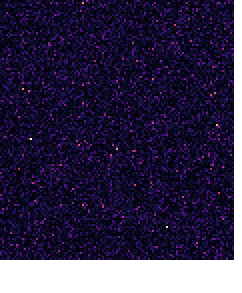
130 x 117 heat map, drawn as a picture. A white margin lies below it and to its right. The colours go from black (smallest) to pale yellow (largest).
Average level on the scale: 10%. Seam: none. Grain: fine. Histogram: skewed, a long tail of high values. Slope: none.
